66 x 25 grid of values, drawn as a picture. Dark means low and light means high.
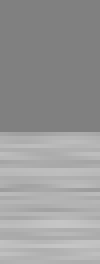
It is made of 2 by 1 panels. Panel 1,1: middling, flat. Panel 2,1: high, streaked across, faint in contrast.
